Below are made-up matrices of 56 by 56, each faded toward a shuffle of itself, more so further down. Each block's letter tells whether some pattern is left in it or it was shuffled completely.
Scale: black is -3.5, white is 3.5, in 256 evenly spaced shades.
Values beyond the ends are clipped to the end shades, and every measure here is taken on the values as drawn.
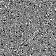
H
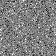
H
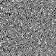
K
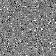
K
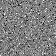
H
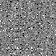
K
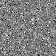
H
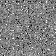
K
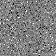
K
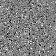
K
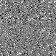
K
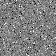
H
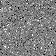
H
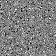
H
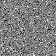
H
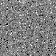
K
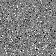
H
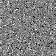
K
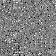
K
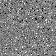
H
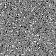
H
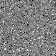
H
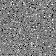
K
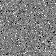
H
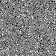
H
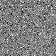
H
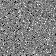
H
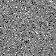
K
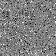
K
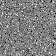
H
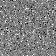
K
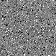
H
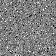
H
